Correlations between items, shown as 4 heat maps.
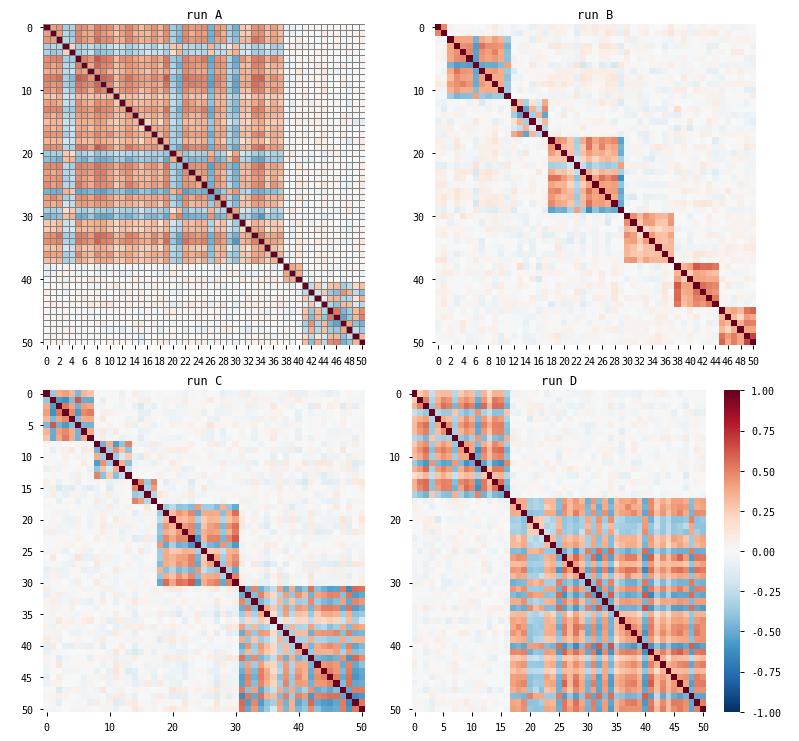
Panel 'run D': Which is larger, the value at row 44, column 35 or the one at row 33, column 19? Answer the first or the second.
the second
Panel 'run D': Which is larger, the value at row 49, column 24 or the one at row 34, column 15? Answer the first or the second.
the first
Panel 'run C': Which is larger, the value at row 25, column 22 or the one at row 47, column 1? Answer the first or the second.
the first
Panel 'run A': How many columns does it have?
51
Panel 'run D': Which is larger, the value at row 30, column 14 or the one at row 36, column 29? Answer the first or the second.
the second
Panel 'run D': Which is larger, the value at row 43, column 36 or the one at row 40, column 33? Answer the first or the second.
the first
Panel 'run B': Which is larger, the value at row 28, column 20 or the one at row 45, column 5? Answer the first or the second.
the first
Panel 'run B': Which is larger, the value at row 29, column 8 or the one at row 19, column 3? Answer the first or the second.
the second
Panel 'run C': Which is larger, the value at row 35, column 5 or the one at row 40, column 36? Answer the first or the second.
the second
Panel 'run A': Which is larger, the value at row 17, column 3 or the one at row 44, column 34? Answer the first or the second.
the second
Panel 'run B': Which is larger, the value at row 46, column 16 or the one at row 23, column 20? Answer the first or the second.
the second
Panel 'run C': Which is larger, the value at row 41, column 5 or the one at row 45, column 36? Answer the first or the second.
the second
